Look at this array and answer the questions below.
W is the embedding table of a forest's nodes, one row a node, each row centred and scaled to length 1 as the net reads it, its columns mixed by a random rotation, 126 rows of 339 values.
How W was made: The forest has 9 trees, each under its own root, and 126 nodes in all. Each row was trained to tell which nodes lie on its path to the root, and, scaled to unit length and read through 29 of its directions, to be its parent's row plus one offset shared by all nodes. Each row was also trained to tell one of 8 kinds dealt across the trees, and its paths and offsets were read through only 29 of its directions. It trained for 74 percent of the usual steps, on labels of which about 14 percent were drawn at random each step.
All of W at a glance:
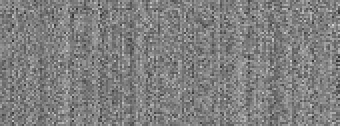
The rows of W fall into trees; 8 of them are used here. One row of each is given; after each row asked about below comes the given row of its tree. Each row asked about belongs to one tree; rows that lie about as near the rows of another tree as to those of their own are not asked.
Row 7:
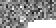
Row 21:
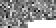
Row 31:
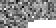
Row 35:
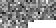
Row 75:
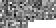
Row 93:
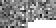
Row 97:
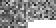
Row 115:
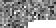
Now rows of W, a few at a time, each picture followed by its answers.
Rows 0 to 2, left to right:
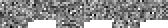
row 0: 7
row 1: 115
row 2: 35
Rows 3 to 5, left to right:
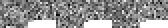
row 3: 115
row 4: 115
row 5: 97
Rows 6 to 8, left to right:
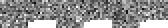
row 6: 75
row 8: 35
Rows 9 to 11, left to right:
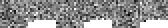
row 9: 35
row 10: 31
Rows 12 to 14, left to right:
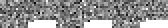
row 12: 75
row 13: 75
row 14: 97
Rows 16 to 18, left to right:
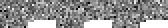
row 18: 93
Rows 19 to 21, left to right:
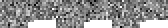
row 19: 7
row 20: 75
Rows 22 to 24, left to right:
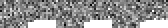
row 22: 115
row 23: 7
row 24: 21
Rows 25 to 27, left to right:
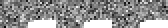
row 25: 97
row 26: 7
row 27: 31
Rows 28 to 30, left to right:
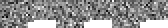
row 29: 21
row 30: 7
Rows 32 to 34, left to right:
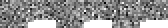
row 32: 31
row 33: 115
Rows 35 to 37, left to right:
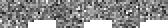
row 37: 115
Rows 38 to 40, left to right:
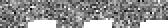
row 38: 31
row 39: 75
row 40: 35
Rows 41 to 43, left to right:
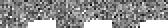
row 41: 75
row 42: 7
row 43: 93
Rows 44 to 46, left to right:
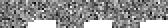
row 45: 115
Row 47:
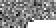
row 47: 75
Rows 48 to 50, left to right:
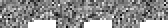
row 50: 75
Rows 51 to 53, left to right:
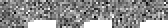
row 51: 7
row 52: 115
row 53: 75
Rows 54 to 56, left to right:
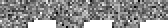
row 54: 93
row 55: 7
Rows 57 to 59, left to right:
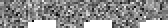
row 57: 35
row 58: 21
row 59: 31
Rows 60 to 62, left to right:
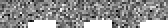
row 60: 93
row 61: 31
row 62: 97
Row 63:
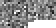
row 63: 115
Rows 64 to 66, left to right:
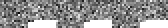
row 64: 93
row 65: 93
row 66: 31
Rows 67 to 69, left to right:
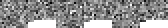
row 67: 31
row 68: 115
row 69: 93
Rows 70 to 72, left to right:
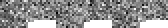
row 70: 97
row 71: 7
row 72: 31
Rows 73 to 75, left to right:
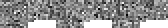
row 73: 115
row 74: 21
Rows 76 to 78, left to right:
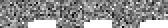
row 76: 31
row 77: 97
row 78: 35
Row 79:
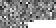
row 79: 21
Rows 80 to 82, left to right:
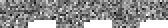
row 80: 75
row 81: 35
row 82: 35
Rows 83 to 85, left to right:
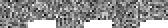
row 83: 21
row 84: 75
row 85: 75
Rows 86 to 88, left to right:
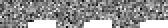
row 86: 93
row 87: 35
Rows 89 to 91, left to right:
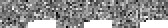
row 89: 35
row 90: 93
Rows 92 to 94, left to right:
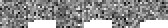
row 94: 31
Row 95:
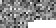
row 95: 7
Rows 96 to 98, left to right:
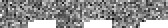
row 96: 75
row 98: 75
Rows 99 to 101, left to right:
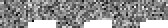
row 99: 35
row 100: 31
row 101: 93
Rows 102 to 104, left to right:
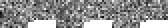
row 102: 7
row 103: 97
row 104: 7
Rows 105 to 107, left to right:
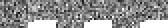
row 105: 97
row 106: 7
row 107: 115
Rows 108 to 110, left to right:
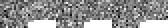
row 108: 97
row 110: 75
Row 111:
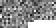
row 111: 75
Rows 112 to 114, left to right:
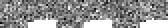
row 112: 31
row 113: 35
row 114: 93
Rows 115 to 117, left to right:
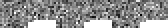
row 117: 97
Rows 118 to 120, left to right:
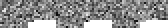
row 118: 35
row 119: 21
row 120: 21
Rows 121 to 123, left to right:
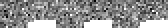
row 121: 97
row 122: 7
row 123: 75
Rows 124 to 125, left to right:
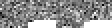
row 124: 93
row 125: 115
